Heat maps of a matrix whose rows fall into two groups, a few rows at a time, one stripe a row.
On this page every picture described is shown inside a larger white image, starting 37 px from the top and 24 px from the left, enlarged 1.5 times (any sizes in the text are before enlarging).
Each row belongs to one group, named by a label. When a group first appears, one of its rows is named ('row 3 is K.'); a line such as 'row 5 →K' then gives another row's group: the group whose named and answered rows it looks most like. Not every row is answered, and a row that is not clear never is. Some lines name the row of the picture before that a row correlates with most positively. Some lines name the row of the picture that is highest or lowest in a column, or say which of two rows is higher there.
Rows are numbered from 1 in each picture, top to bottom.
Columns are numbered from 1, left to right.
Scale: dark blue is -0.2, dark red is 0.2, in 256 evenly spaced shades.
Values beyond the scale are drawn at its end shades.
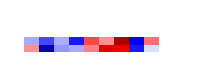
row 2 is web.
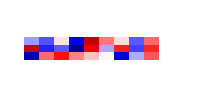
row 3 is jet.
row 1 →web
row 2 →web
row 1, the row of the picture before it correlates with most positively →1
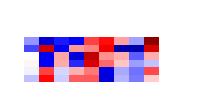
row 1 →web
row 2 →jet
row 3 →web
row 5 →jet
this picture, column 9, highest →1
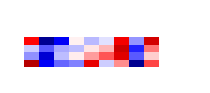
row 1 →web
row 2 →web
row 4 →web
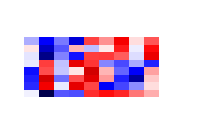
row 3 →web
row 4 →jet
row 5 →jet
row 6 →jet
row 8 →web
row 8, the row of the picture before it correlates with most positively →3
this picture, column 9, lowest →4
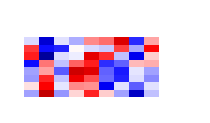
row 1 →web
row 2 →web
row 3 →web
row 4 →jet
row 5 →jet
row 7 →jet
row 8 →jet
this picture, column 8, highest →4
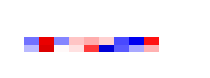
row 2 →jet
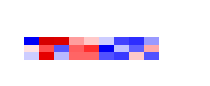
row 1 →jet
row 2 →jet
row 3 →jet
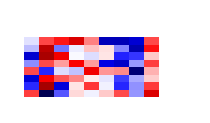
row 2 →jet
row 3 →jet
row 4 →jet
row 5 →web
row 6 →jet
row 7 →jet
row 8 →web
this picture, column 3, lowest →7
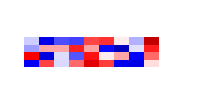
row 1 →web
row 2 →jet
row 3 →web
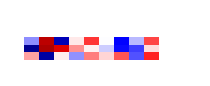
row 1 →jet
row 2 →jet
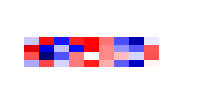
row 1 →jet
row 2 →web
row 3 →web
